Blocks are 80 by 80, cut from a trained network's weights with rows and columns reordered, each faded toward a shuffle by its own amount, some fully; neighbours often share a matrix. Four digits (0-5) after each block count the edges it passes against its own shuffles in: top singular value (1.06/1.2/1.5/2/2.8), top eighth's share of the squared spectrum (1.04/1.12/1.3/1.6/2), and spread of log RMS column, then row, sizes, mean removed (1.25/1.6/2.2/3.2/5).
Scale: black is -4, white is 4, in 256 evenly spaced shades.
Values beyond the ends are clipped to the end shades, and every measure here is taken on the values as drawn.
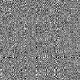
4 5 3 2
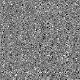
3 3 2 2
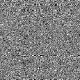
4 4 1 2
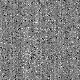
3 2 0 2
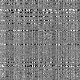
4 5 0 4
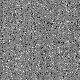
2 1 0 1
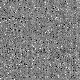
2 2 0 1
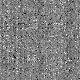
3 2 0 2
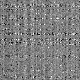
4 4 0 3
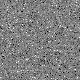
0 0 0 0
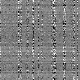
4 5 4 1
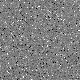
0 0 0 0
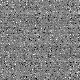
2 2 2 0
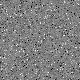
0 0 0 0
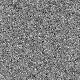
0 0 0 0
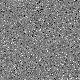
1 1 0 0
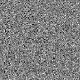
2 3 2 1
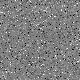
0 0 0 0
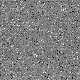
1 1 1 0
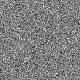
2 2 0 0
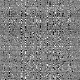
3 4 3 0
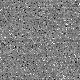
1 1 0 0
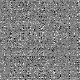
3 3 3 0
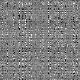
4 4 4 1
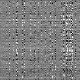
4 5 4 1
